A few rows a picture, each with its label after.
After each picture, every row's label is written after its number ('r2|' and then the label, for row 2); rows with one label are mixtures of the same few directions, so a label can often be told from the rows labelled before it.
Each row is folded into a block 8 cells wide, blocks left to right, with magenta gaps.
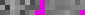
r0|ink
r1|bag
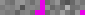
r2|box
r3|box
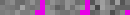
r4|box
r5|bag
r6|ink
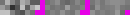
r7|bag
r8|box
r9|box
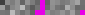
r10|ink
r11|box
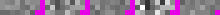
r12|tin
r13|ink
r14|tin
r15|ink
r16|ink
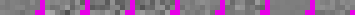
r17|bag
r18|bag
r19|tin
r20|tin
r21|box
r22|bag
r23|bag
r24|tin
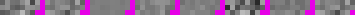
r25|bag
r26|bag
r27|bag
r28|box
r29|ink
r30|tin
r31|tin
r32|bag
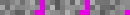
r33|tin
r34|ink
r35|ink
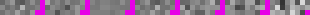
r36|box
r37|ink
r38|bag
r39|box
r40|tin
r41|bag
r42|ink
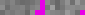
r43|box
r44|ink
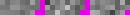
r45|bag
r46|ink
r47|bag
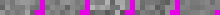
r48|box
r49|box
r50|tin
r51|box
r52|bag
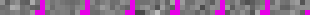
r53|bag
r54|box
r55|bag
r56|bag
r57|box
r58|box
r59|bag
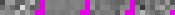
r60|box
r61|tin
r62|box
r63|tin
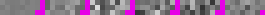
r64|ink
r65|box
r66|ink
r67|bag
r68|ink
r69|box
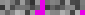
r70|tin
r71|tin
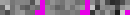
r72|tin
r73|bag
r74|box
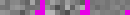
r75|bag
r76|bag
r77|tin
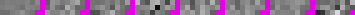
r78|bag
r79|box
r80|bag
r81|box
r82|ink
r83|ink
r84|box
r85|bag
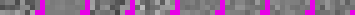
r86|tin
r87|bag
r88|box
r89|ink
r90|tin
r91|bag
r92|tin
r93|ink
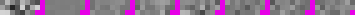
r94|bag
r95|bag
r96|box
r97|box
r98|bag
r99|ink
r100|ink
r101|tin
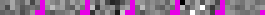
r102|ink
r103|tin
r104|box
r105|tin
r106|ink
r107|bag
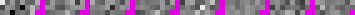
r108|ink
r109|bag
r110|box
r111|bag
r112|box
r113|ink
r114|tin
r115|tin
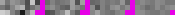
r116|bag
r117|bag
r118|tin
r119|bag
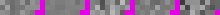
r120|ink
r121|bag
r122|ink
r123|box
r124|ink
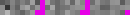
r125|tin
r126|ink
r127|bag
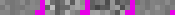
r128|ink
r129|ink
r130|tin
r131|ink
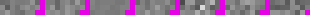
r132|tin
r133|ink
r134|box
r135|ink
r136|box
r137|box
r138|tin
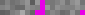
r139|bag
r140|tin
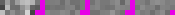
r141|box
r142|tin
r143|bag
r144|box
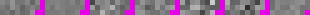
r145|ink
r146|ink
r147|ink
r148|bag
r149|bag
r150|box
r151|box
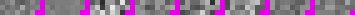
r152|box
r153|tin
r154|ink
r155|bag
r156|bag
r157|box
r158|box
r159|bag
